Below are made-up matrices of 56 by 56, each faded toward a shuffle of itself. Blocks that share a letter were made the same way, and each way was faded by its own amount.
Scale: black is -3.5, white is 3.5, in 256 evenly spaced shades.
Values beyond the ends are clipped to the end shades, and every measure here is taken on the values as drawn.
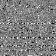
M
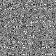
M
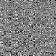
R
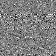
M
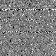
M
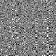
R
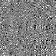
R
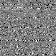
M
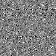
M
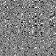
R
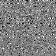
M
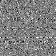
M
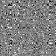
R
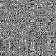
R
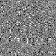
R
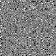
R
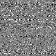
M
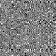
R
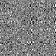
R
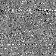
M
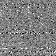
M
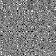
R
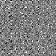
R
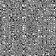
R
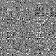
R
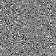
R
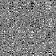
R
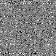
M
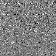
M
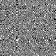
R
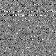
M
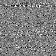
M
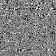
M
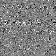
M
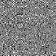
R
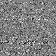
M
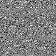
M
